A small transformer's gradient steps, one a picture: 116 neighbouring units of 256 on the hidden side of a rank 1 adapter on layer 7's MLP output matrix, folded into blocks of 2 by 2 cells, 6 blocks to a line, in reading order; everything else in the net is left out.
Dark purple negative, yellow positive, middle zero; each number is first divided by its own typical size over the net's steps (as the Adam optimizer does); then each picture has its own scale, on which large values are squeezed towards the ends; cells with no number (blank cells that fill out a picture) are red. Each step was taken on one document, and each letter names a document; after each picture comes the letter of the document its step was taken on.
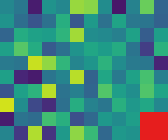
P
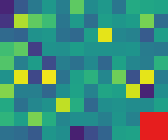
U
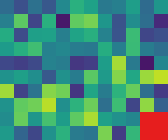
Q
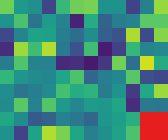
Q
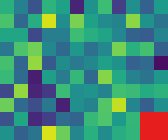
P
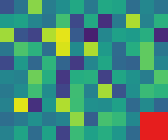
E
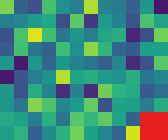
E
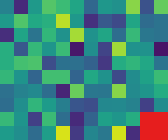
Q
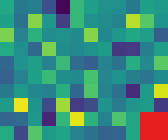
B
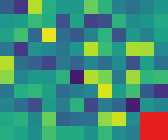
E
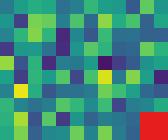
E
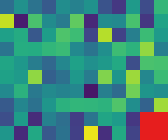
P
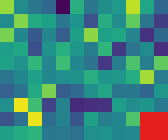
B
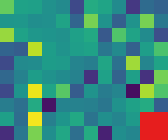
U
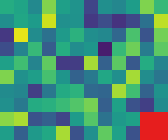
Q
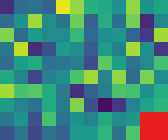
U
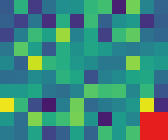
P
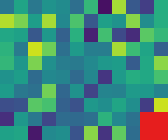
P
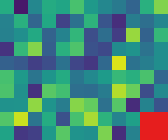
Q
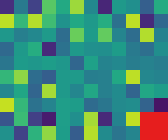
P
